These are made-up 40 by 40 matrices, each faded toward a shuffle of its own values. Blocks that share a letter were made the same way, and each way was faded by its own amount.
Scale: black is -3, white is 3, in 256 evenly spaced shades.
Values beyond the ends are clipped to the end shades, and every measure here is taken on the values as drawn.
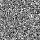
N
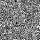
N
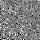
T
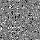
T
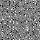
T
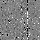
T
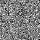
N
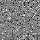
T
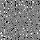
T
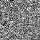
N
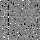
T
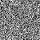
N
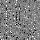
T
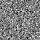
N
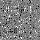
T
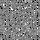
T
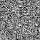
N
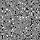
T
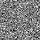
N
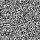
N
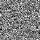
N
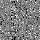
T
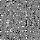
T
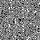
T
